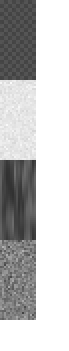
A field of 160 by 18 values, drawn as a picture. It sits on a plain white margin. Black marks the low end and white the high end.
It is made of 4 by 1 panels. Panel 1,1: low, checkered, faint in contrast. Panel 2,1: very high, fine-grained, faint in contrast. Panel 3,1: low, streaked downward. Panel 4,1: middling, fine-grained.
